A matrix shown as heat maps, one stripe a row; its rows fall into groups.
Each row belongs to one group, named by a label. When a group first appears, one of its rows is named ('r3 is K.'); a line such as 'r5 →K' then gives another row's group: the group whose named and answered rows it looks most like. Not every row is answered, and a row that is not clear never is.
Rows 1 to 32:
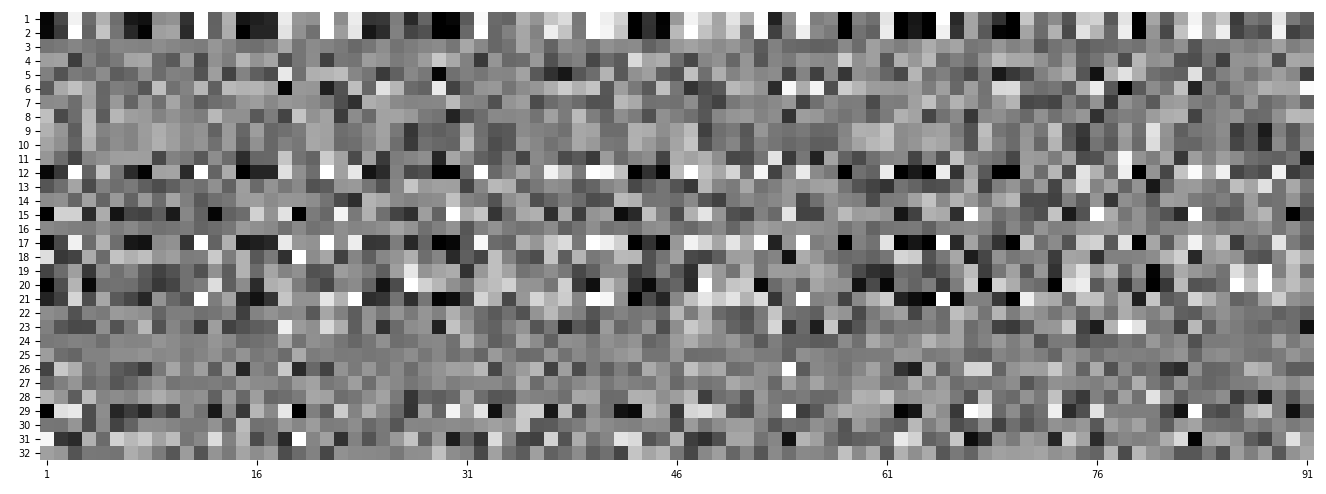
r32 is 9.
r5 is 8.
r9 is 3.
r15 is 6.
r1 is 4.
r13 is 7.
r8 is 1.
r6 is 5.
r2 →4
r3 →3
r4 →9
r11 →8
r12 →4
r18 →1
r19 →7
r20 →7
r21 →4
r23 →8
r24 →3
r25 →1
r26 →6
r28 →3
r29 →6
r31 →1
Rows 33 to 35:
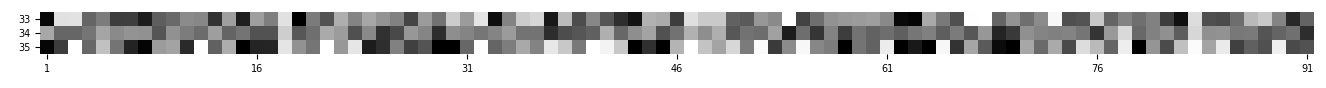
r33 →6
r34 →8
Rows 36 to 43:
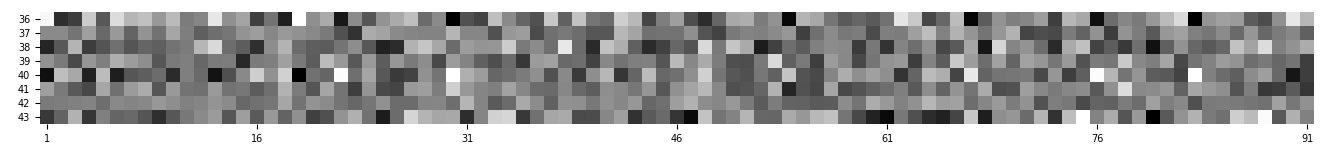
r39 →8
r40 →6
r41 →8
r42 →3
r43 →7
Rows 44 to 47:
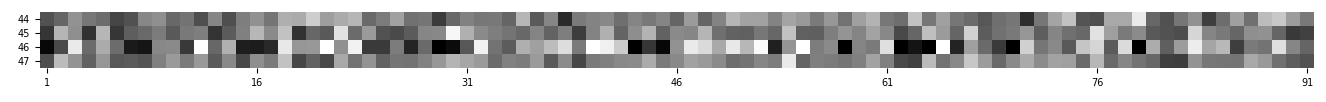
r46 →4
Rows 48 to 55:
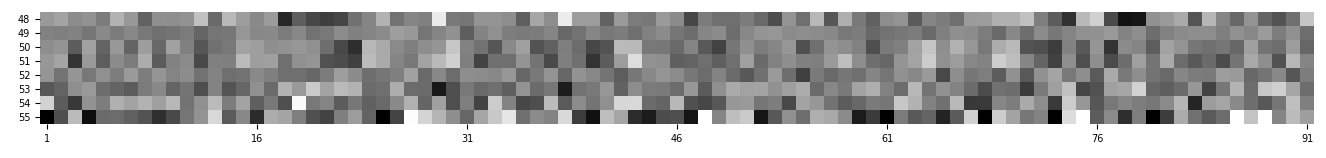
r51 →9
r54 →1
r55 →7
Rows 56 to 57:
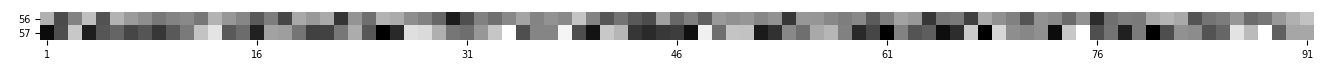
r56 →1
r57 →7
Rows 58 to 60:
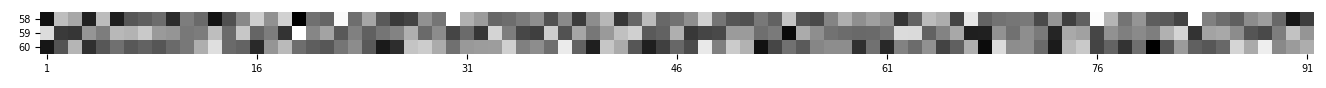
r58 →6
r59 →1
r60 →7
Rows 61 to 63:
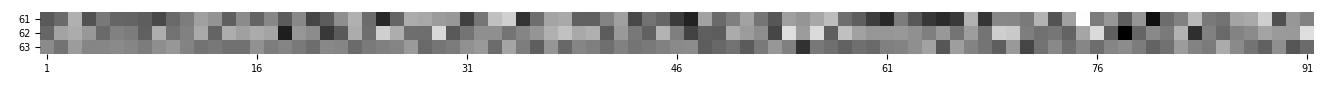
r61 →7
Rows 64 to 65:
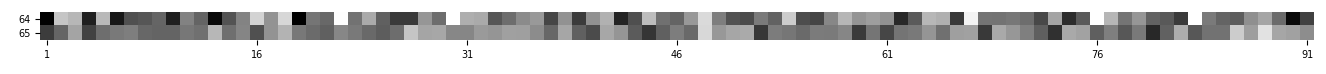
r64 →6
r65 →7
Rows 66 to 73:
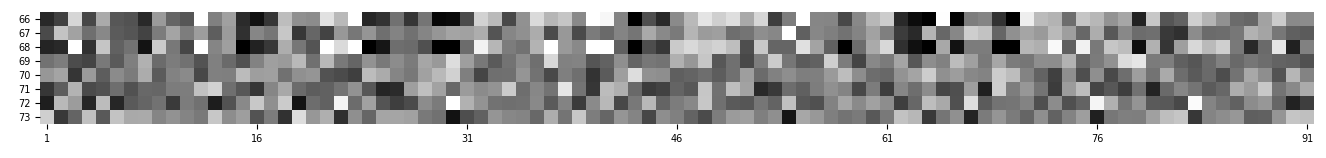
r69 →8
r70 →9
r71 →7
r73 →1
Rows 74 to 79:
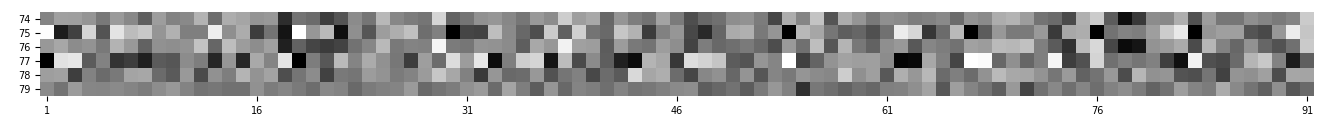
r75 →1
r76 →5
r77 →6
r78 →9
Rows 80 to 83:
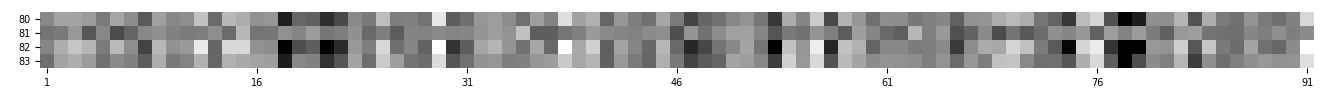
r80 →5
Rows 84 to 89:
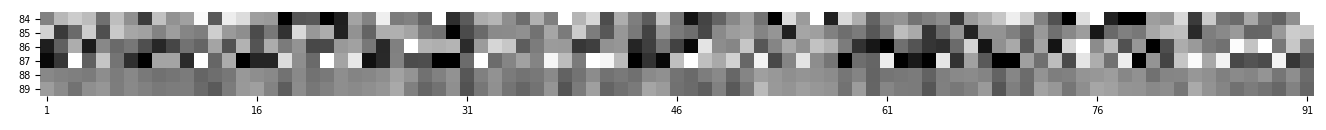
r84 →5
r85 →1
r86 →7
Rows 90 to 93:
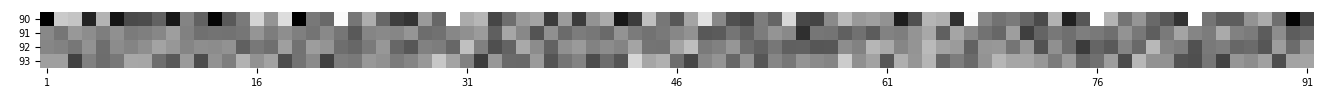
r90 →6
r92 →3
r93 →9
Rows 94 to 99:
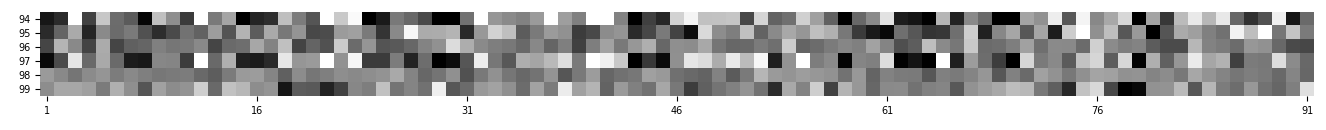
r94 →4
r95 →7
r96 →6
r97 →4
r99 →5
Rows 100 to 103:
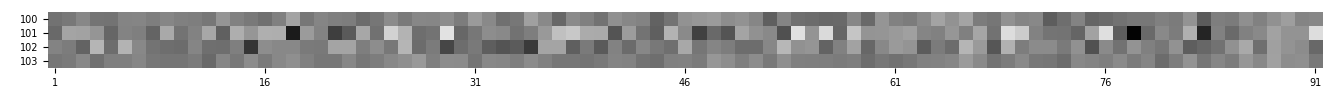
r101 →5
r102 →8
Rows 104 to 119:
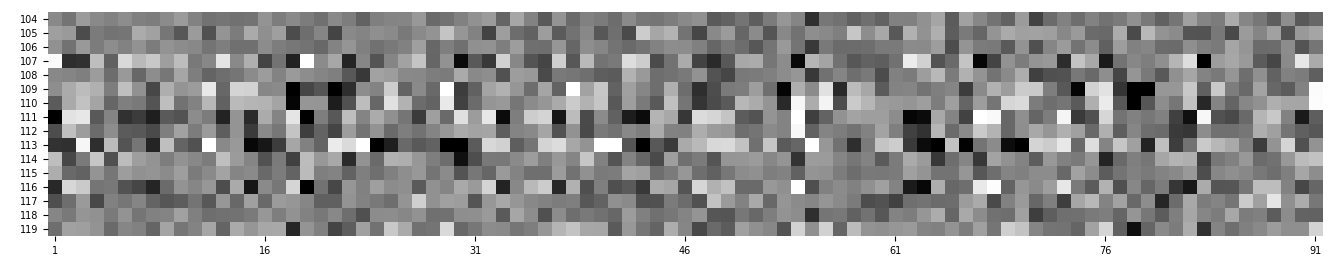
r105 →9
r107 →1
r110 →5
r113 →4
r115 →1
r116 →6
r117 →7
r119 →5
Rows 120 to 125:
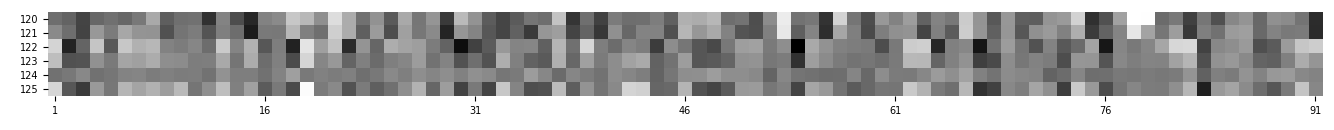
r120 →8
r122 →1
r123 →1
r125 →1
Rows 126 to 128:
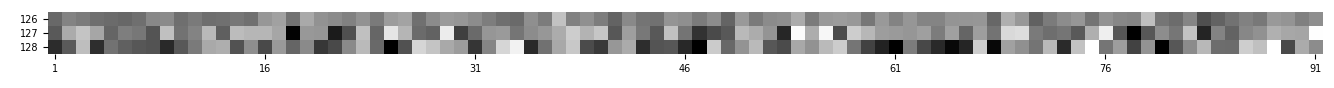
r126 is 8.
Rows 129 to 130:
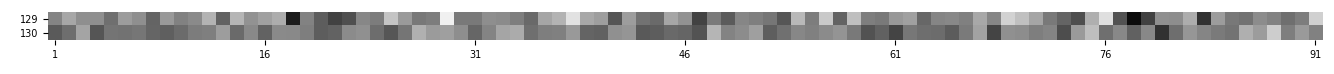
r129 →5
